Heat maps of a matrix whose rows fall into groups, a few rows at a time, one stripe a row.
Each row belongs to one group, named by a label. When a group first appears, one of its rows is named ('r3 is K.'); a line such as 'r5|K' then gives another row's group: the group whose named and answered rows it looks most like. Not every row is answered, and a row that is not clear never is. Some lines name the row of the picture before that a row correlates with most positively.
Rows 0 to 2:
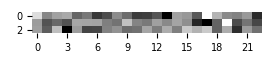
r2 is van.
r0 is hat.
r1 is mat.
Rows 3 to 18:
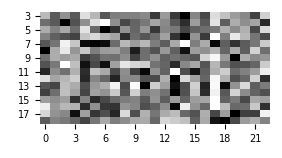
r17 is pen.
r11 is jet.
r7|pen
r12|hat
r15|van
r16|hat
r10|pen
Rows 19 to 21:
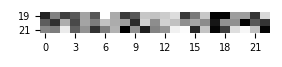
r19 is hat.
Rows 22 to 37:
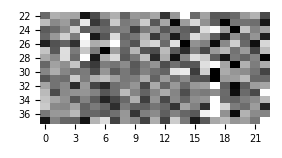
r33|pen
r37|jet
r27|pen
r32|van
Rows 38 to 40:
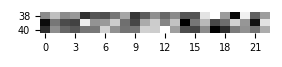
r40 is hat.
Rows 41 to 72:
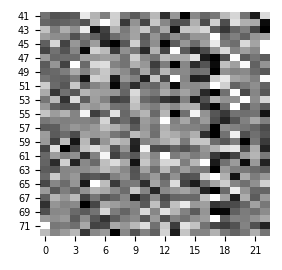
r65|jet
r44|van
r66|mat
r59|van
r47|mat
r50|jet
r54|mat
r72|hat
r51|hat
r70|van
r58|mat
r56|hat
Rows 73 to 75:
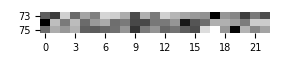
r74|jet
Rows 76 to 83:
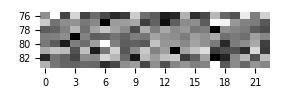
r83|van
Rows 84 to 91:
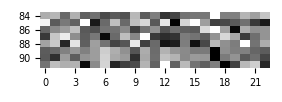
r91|hat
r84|van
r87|pen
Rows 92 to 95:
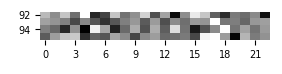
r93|van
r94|jet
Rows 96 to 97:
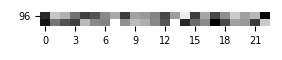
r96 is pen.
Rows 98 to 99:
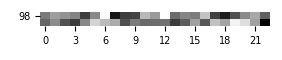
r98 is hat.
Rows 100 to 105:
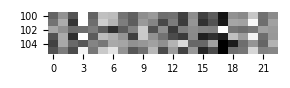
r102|van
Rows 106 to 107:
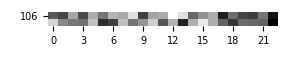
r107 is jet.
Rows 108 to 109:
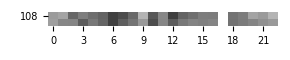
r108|van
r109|van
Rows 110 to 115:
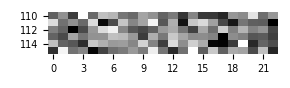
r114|mat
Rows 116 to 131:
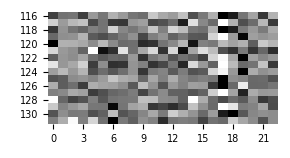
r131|pen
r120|jet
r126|mat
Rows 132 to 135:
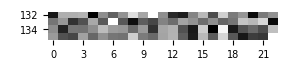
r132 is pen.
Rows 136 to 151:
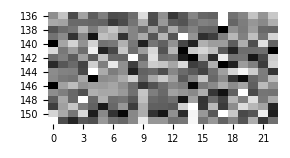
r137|van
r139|jet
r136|van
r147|mat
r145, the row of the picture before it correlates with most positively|135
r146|jet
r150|hat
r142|pen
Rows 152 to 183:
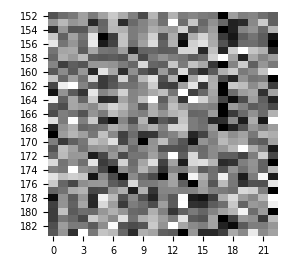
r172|hat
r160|jet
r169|jet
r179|jet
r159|mat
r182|hat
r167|pen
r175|hat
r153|hat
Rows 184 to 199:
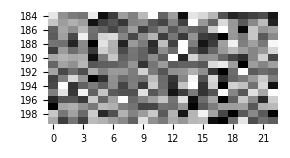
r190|hat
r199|mat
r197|jet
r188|jet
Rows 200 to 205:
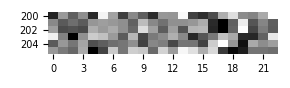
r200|jet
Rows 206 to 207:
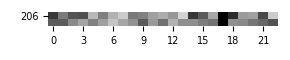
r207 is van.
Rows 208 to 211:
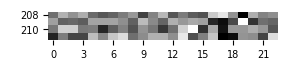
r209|mat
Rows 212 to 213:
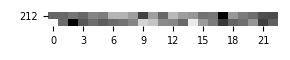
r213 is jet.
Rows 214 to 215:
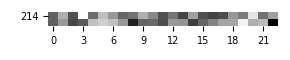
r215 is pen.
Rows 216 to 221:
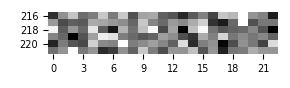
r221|pen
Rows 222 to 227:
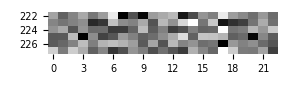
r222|hat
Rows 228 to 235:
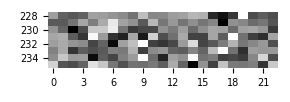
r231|pen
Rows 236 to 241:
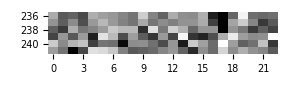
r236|mat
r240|hat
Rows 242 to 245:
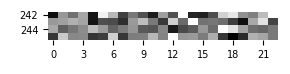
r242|jet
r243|hat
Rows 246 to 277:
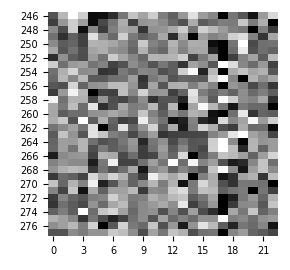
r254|pen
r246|pen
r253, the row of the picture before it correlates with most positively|244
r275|van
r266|jet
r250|mat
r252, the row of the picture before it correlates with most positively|245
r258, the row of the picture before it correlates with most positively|244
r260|mat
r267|hat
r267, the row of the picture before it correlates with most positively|245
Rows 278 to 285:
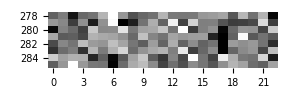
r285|pen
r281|mat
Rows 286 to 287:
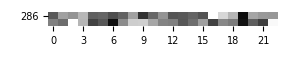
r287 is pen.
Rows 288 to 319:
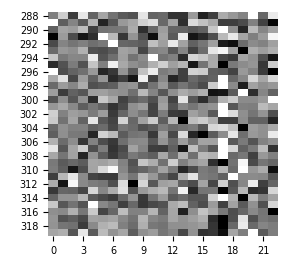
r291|jet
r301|van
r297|van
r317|mat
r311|pen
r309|mat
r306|van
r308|van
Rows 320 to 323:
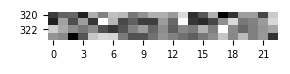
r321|jet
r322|van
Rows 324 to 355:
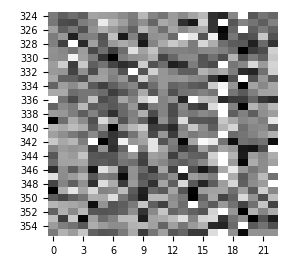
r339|jet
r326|mat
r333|mat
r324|mat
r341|van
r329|pen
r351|hat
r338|van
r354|mat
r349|jet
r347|hat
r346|jet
